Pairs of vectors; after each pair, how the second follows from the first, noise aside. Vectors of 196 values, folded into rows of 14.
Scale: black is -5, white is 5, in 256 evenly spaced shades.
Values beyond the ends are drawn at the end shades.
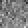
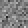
shuffled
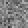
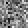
scaled up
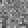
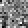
scaled up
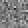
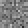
shuffled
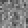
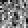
scaled up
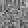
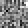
scaled up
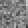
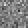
shuffled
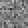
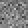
shuffled
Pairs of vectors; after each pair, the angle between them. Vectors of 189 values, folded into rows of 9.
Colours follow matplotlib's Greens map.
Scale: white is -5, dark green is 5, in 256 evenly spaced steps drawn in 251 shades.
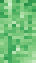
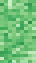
partly aligned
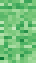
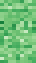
nearly opposite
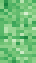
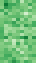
nearly parallel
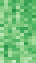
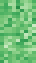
partly opposed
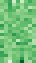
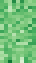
nearly opposite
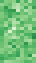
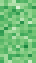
partly aligned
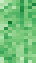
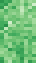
nearly opposite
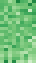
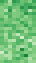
partly aligned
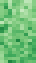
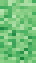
partly aligned
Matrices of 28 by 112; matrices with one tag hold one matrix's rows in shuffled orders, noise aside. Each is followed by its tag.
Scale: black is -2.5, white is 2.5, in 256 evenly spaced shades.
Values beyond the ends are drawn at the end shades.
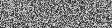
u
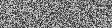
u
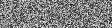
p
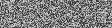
u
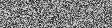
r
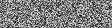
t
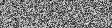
p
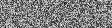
u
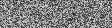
p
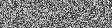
p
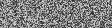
p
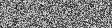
p
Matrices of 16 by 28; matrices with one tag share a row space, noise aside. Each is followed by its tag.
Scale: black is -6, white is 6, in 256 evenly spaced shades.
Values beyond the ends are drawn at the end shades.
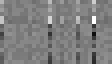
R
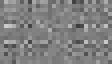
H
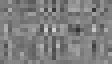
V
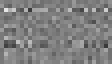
H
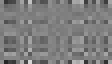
H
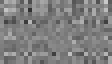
H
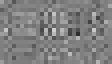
V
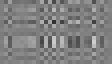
V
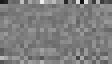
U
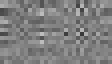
U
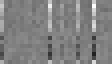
R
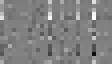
R
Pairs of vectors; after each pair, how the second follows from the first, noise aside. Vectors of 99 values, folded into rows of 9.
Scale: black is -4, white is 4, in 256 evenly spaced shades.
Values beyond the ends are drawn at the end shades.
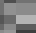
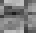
wrapped around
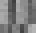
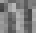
wrapped around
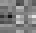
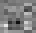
wrapped around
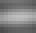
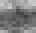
wrapped around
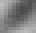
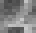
wrapped around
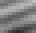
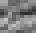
wrapped around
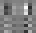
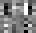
scaled up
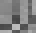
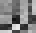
scaled up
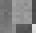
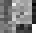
scaled up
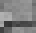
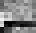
scaled up
